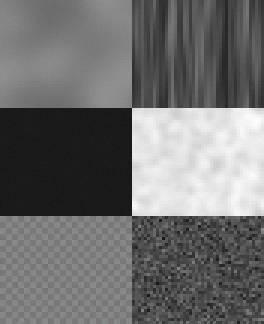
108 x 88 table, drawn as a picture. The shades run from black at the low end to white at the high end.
The table splits into 3 rows of 2 panels. Panel 1,1: middling, smooth, faint in contrast. Panel 1,2: low, streaked downward. Panel 2,1: very low, flat. Panel 2,2: very high, blotchy, faint in contrast. Panel 3,1: middling, checkered, faint in contrast. Panel 3,2: low, fine-grained.
